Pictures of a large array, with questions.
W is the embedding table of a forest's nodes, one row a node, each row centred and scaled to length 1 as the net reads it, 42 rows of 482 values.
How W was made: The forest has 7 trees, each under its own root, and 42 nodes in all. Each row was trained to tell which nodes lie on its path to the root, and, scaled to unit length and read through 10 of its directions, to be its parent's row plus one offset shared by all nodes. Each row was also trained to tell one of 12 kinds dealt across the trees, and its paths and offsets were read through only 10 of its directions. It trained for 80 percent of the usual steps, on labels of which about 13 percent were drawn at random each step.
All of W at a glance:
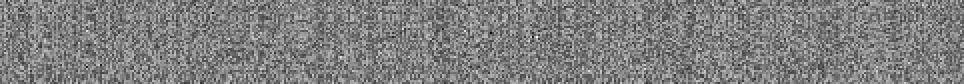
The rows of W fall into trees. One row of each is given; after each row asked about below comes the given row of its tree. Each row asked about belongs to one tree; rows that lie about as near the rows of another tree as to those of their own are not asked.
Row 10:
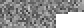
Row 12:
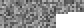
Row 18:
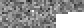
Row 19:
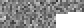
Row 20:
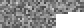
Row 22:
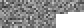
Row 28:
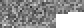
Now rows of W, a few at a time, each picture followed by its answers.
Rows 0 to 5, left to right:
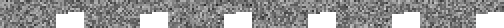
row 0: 18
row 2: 18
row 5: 19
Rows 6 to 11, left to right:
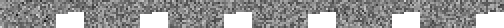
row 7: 10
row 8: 12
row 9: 12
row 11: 20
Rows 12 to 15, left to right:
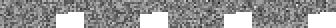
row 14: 18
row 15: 28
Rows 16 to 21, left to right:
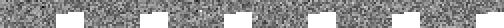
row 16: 18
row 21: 28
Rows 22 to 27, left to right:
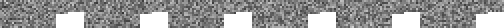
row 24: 20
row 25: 28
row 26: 10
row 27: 10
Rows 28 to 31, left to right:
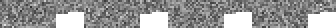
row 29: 19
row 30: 19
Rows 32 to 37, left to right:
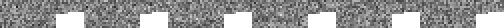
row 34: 18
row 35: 28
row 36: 20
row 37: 22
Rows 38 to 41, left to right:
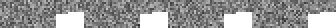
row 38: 22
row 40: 19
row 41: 19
